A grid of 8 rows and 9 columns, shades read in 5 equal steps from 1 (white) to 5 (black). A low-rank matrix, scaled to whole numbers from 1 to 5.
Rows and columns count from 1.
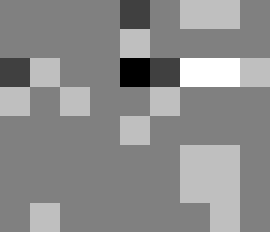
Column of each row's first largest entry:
5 1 5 2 1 1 1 1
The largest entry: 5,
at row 3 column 5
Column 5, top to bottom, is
4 2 5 3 2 3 3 3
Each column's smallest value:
2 2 2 3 2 2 1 1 2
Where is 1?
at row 3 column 7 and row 3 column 8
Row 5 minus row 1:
0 0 0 0 -2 0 1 1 0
